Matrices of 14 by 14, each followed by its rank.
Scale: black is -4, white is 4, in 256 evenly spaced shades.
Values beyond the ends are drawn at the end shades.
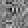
three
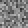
full rank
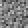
full rank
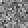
full rank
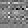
three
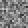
full rank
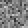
full rank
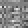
three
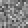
full rank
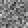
full rank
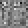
three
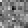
three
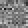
three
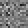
three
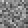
full rank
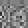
three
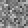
full rank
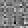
three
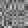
three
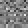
three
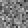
full rank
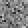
full rank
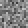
full rank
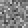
full rank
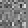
three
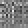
three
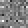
three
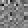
three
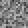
full rank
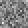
full rank
